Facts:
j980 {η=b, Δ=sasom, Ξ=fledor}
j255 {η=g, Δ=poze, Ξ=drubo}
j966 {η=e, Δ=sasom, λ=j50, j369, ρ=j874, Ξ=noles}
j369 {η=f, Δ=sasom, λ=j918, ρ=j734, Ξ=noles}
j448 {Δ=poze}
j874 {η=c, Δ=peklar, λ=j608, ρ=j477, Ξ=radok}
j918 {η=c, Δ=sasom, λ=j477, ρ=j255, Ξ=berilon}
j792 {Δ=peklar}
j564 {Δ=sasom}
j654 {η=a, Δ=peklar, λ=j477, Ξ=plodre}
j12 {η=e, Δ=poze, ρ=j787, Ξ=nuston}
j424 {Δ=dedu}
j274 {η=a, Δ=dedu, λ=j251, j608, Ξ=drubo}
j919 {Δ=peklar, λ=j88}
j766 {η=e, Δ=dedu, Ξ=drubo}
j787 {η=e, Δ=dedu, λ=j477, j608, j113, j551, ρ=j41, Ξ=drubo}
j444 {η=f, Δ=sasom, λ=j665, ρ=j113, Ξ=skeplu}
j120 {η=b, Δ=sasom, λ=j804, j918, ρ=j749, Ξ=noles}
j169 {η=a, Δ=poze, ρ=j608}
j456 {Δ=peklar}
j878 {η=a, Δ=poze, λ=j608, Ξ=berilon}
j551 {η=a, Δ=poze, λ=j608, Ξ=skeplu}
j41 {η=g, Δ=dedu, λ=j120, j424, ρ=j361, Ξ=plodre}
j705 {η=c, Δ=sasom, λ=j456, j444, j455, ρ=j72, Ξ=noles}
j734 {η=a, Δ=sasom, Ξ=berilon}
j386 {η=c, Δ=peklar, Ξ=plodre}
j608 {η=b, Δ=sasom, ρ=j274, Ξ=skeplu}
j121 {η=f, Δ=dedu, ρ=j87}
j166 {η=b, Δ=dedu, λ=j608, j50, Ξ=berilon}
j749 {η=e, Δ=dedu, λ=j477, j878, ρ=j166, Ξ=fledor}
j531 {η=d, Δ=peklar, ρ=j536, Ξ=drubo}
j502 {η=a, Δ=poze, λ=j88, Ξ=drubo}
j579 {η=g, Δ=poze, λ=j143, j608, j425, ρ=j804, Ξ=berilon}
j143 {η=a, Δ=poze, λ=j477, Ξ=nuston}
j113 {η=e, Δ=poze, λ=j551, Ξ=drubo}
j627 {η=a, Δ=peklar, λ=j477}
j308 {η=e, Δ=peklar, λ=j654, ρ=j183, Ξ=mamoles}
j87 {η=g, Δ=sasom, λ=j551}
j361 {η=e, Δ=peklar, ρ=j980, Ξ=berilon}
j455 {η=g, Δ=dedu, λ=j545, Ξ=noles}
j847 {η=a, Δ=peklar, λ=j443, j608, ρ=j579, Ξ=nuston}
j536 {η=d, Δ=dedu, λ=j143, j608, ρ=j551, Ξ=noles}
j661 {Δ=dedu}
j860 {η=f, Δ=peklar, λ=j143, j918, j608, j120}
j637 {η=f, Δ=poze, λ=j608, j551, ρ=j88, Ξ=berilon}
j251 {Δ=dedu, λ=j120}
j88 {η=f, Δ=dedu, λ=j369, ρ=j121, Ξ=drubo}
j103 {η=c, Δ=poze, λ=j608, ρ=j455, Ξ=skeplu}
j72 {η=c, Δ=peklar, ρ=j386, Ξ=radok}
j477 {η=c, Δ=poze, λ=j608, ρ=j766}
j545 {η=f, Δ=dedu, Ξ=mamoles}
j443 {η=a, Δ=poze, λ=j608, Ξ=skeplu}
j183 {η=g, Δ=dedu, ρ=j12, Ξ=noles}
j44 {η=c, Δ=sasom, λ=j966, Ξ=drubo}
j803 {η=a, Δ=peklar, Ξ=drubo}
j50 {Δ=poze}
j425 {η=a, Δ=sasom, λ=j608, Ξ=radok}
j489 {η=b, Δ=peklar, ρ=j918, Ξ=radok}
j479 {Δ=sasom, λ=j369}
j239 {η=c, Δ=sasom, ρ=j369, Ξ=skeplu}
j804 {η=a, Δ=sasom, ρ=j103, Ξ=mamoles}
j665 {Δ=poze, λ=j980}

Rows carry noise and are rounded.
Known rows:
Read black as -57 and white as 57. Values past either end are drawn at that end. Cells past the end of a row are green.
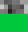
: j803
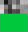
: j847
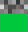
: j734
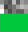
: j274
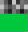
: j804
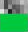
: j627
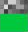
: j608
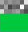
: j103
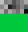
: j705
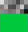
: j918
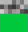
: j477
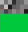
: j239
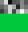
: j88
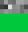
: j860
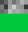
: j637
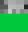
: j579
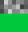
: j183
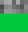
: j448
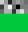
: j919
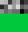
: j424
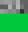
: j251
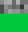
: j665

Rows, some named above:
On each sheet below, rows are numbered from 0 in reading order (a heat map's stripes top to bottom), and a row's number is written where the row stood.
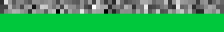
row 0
j121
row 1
j113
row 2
j361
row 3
j41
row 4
j545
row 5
j386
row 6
j87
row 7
j444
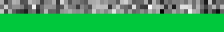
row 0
j120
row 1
j72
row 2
j121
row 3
j579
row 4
j166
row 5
j41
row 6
j749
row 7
j804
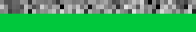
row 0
j803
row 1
j12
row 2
j787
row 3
j113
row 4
j308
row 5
j502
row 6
j44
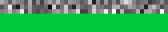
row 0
j479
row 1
j169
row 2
j479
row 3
j369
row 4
j536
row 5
j966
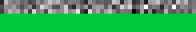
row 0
j255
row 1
j308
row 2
j479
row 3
j766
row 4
j424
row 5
j531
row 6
j489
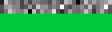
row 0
j455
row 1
j361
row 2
j980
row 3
j874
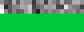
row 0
j274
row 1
j425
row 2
j860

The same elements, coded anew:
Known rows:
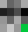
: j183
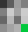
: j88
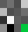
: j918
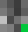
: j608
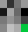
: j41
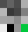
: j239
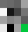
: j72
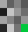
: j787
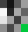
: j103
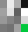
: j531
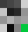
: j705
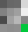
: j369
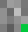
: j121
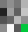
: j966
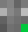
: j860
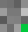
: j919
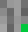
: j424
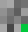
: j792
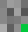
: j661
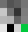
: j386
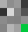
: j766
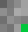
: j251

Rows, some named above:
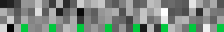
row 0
j44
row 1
j803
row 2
j455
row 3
j169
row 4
j637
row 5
j536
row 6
j120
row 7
j113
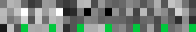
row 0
j536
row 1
j88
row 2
j874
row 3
j255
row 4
j166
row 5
j637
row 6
j361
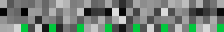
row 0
j255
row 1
j425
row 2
j627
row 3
j183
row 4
j477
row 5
j847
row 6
j12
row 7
j183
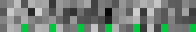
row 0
j502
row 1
j766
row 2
j489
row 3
j579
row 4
j444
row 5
j749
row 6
j166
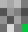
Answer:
j12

